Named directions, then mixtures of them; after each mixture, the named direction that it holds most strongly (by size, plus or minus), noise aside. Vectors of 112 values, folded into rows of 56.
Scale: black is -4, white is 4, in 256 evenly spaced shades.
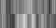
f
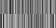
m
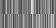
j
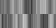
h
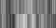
f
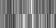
f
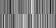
j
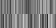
h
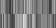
f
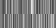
j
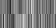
f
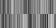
h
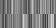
j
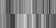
f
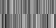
j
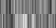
f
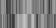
f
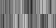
h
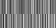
j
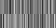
m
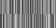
m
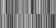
j
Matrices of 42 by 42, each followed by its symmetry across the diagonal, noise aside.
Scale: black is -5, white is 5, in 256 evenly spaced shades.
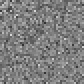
symmetric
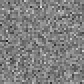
antisymmetric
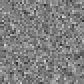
antisymmetric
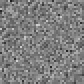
symmetric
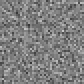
antisymmetric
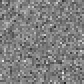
neither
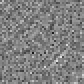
symmetric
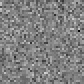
neither
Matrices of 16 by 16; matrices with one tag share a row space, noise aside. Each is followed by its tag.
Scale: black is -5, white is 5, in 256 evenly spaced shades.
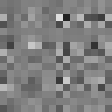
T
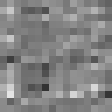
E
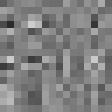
T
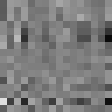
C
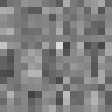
T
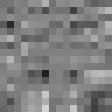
E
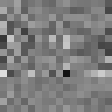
C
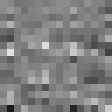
E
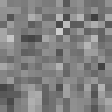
T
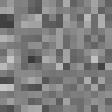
T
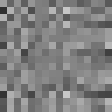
C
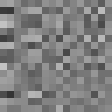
T
